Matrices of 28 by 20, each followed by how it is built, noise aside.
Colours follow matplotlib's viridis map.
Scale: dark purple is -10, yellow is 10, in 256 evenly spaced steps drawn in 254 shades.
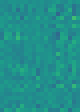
low rank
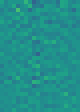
low rank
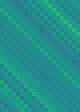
Toeplitz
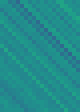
Toeplitz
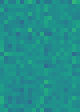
low rank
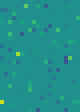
sparse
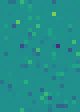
sparse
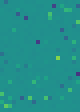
sparse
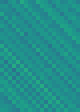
Toeplitz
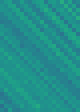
Toeplitz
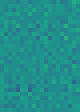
low rank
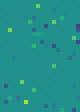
sparse
